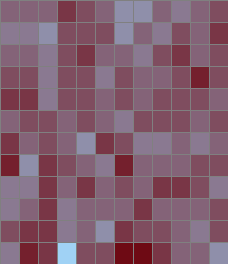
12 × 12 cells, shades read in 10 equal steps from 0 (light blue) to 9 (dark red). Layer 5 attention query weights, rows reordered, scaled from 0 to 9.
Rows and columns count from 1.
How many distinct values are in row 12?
8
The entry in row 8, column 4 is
6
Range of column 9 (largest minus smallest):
3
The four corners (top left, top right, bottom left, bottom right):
5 6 4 3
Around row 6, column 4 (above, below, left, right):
6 5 6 6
